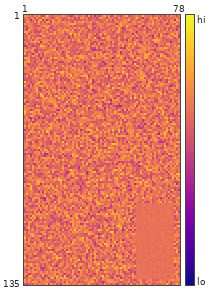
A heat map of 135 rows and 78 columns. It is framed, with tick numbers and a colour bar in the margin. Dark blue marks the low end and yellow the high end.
Odd patch: calmer, in the bottom right. Calmest part: bottom right. Histogram: bell-shaped. Stripes: none. Mirror symmetry: none. Slope: none.
